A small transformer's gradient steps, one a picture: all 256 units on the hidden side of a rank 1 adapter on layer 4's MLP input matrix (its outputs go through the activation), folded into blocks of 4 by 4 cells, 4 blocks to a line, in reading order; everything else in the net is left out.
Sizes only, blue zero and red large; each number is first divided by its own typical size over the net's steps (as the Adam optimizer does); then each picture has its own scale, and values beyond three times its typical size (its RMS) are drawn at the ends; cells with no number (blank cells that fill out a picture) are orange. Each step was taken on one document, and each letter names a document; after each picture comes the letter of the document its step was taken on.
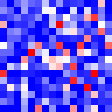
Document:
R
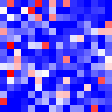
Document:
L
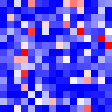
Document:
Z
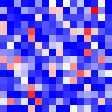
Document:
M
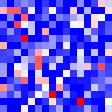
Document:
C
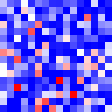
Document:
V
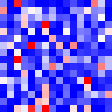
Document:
Z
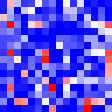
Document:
V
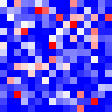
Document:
R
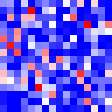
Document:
V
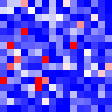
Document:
L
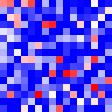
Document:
C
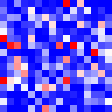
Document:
L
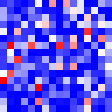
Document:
L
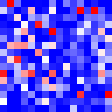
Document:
L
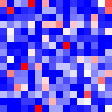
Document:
C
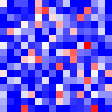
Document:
R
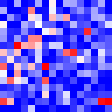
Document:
M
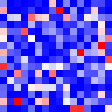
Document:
M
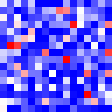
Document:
Z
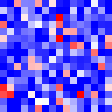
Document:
R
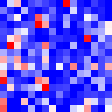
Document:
L
